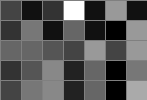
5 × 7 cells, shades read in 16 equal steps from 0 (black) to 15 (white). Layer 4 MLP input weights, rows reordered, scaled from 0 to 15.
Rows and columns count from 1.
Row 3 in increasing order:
4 4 5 6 6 9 9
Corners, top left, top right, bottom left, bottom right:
4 1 4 10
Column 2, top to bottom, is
1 7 6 5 7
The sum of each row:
34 27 43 31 37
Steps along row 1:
down up up down up down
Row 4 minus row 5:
-1 -2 0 0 0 0 -3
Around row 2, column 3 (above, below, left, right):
3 5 7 6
